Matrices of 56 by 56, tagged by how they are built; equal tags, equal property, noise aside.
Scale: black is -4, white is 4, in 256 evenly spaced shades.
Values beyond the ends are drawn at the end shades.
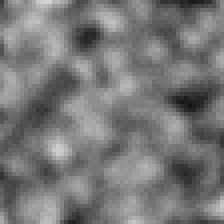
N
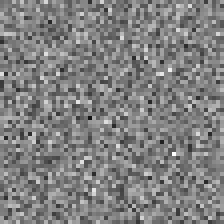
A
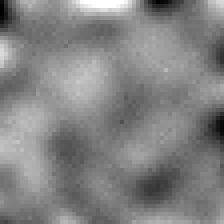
N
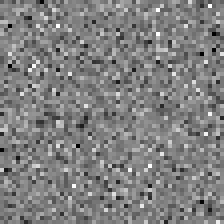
A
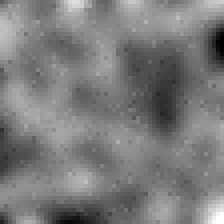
N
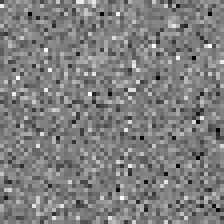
A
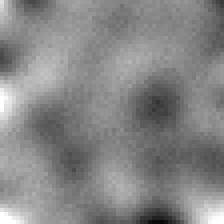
N
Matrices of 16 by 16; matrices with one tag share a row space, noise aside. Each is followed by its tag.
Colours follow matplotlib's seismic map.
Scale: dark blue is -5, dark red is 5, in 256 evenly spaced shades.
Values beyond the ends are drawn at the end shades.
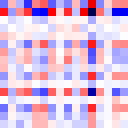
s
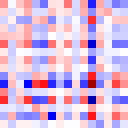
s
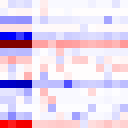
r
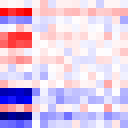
r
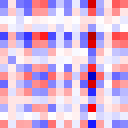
s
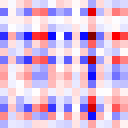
s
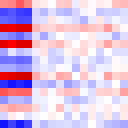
r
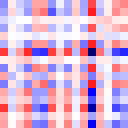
s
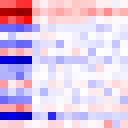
r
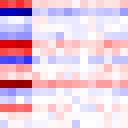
r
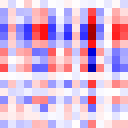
s
